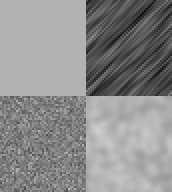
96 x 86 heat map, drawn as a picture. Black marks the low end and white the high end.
The table splits into 2 rows of 2 panels. Panel 1,1: high, flat. Panel 1,2: low, slanting up to the right. Panel 2,1: middling, fine-grained. Panel 2,2: high, blotchy, faint in contrast.
